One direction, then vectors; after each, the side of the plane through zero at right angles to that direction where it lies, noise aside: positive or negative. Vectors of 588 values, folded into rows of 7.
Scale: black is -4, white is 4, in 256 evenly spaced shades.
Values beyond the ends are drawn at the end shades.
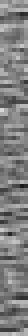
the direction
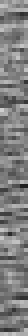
positive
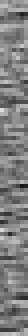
positive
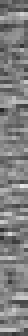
negative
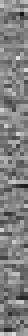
positive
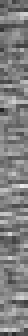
negative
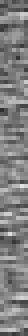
negative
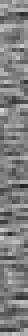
positive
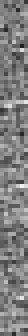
negative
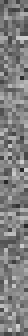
negative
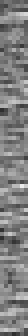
negative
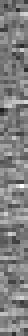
negative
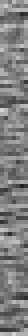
positive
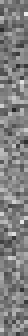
negative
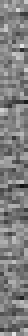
positive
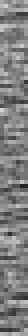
positive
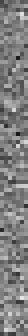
negative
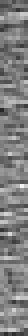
negative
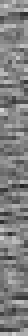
positive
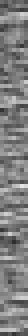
negative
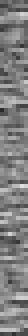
negative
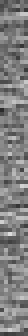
negative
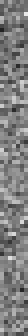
negative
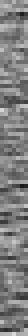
positive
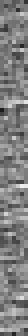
negative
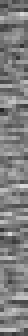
negative
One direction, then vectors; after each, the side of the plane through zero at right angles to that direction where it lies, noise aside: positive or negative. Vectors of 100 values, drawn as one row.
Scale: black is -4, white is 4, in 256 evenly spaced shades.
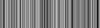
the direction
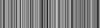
positive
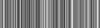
negative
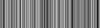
positive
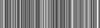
negative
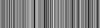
positive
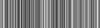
negative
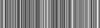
negative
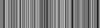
positive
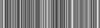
negative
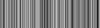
positive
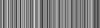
positive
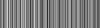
positive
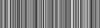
negative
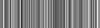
negative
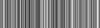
negative
